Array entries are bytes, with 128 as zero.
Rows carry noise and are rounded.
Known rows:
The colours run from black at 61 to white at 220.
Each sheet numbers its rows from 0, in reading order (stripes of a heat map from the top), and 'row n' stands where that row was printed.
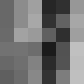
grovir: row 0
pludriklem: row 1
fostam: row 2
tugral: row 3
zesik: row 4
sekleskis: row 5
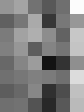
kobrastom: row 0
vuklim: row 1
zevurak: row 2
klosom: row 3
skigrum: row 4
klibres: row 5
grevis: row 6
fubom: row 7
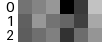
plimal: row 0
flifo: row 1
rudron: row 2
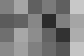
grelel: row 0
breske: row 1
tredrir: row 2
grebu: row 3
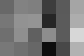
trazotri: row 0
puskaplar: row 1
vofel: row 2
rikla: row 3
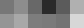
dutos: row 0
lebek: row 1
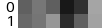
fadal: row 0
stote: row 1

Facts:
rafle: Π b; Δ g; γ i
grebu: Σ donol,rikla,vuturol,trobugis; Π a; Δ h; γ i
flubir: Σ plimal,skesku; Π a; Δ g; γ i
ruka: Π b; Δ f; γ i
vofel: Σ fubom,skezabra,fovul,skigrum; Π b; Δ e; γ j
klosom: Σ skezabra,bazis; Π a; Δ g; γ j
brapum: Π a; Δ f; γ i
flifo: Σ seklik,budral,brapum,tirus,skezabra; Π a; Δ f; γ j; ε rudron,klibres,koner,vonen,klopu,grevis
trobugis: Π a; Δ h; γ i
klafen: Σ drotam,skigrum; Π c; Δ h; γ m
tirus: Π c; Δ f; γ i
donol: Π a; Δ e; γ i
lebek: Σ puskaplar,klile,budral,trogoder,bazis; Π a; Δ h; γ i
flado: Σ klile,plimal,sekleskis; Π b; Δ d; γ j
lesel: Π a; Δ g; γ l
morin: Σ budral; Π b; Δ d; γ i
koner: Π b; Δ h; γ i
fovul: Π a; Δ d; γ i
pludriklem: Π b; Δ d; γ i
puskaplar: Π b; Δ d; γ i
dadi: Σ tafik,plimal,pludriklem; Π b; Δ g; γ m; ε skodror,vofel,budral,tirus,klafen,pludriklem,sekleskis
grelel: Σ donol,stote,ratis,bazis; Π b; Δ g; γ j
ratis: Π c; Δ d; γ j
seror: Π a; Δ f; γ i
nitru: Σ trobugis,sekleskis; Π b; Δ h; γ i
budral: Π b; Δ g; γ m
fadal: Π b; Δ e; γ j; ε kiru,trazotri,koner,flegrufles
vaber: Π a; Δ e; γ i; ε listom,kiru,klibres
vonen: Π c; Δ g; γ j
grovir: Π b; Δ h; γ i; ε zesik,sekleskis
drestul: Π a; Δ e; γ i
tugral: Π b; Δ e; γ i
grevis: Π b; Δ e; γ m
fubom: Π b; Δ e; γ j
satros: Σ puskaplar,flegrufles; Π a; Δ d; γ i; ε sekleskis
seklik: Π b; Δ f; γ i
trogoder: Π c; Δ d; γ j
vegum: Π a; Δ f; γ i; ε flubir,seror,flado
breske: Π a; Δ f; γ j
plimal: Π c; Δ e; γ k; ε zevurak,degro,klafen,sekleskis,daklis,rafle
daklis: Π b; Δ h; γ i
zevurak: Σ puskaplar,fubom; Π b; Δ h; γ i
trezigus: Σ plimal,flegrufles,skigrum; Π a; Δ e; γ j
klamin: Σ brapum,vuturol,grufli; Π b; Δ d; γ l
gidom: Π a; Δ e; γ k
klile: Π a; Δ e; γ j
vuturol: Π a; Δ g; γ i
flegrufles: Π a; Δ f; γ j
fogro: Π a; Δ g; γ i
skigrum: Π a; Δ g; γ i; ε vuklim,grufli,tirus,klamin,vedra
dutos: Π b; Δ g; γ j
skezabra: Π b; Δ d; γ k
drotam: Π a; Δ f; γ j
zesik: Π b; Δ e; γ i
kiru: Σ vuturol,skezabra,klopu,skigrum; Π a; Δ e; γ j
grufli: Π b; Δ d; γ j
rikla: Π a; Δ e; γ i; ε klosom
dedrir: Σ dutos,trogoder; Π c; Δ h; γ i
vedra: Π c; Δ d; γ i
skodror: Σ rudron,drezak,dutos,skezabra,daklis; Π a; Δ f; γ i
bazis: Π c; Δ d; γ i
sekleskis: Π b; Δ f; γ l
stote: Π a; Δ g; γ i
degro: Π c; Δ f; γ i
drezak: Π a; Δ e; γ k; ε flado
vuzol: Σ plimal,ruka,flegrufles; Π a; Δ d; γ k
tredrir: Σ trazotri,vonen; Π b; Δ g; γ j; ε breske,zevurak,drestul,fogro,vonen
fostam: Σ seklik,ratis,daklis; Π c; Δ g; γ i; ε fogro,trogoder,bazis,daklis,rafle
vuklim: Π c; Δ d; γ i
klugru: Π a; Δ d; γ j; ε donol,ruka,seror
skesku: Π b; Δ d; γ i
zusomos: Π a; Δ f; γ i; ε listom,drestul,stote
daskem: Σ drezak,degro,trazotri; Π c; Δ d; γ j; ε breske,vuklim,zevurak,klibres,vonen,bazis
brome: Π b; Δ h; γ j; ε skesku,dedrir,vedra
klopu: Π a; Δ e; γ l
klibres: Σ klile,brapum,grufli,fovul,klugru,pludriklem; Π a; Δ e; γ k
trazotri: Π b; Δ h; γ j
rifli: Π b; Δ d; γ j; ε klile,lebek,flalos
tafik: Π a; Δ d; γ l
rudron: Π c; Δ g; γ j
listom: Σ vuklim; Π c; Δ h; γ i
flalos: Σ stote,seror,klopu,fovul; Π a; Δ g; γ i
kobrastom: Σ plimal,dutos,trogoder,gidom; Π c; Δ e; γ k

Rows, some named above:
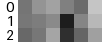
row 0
klafen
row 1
flegrufles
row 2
fogro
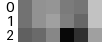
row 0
skodror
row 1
klafen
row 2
vaber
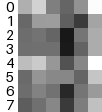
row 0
flado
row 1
fostam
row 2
drotam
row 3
lesel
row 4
flubir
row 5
klamin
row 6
ratis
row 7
sekleskis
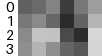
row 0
vonen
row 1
dutos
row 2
dadi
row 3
nitru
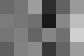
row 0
stote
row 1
seror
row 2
kiru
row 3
grufli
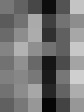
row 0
drezak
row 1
bazis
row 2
pludriklem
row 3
morin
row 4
rifli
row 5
ruka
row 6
skesku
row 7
zusomos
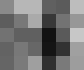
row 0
satros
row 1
vuklim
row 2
gidom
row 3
fadal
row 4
vedra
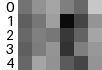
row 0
klafen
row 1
zusomos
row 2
trazotri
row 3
trogoder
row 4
daskem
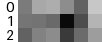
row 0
zevurak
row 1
rikla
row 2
grufli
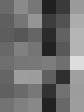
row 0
brome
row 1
budral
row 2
klopu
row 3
seklik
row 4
klibres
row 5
fostam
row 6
rudron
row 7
fovul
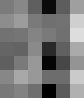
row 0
klugru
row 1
flalos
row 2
klibres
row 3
drestul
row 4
zusomos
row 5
dedrir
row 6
vegum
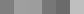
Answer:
listom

